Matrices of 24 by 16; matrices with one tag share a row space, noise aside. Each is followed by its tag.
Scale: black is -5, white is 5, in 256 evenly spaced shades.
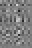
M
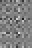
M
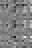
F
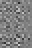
M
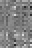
F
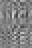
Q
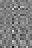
Q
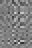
Q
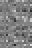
F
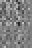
M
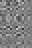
M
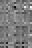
F
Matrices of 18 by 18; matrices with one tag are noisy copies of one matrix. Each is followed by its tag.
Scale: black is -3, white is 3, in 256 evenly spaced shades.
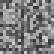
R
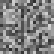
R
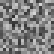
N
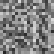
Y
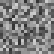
N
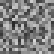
N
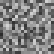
N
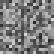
R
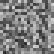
Y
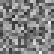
N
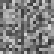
R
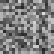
Y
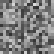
R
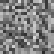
Y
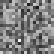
R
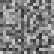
R
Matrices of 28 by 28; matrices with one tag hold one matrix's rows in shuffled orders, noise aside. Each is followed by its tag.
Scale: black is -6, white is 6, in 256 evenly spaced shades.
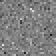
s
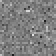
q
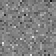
s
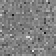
q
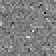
q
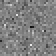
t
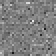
q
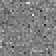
q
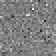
q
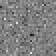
t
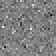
s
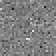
q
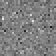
s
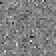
t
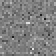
q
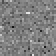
q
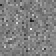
t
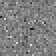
t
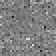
q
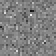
t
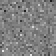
s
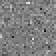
q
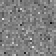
s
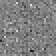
t
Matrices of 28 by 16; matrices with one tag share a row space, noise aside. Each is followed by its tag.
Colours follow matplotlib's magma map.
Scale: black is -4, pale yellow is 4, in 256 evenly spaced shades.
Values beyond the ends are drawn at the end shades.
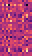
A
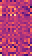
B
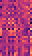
B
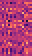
A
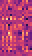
A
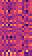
A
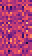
A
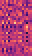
A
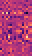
A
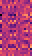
B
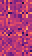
A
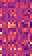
B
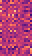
B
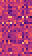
A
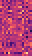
A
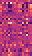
A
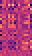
B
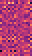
B
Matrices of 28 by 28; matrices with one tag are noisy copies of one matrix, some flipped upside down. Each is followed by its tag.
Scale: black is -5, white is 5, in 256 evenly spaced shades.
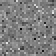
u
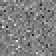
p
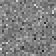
u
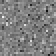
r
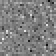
r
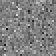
p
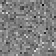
u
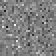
p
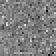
r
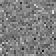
u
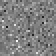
p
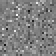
p
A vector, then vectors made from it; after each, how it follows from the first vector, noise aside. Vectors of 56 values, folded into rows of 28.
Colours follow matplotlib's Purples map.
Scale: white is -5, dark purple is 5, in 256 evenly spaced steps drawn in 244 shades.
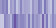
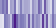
scaled up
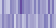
wrapped around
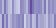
wrapped around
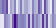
scaled up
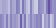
wrapped around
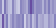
wrapped around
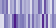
scaled up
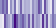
scaled up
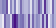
scaled up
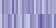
wrapped around
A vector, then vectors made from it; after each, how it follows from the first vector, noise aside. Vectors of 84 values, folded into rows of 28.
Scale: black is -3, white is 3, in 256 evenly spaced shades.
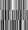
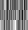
reversed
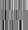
partly zeroed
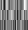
wrapped around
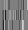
partly zeroed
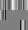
partly zeroed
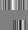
partly zeroed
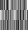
wrapped around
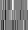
partly zeroed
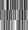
reversed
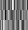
sign-scrambled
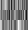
wrapped around
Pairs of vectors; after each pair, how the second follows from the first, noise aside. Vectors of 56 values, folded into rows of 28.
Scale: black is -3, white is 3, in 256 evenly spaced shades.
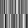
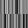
sign-scrambled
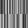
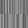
shrunk
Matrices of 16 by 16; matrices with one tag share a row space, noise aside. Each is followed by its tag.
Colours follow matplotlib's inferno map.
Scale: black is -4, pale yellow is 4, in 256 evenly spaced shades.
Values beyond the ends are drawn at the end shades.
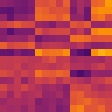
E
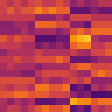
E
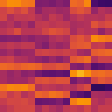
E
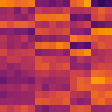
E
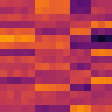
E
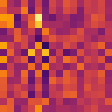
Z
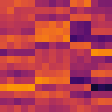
E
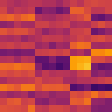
E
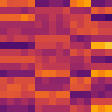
E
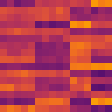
E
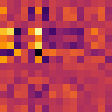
Z
